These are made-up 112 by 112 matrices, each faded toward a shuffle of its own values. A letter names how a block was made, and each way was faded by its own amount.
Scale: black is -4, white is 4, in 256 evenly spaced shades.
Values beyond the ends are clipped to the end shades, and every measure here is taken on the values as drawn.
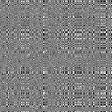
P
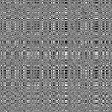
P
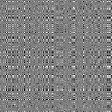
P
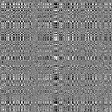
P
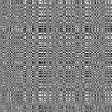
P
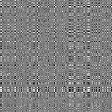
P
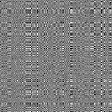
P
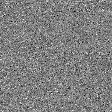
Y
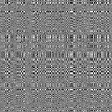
P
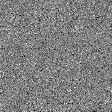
Y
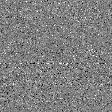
Y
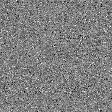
Y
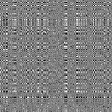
P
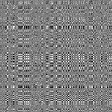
P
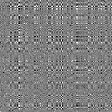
P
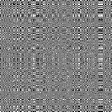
P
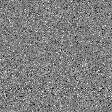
Y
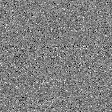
Y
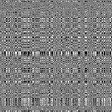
P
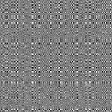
P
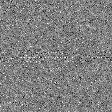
Y
